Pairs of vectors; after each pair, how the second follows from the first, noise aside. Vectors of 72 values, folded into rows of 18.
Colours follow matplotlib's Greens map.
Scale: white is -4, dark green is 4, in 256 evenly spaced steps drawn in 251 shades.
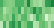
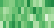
copied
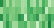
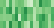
shuffled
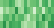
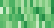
shuffled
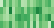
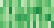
copied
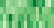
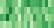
shuffled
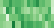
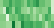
copied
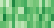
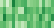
copied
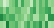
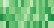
copied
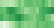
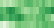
copied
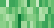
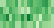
shuffled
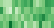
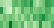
copied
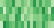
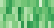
shuffled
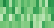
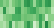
shuffled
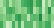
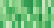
copied
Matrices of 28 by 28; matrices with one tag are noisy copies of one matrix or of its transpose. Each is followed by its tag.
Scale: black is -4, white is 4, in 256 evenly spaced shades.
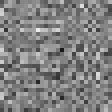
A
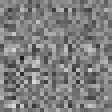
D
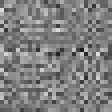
A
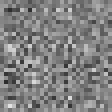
D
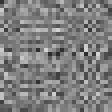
A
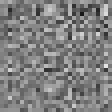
D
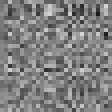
D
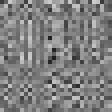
A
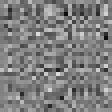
D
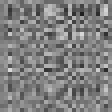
D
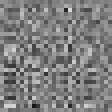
D
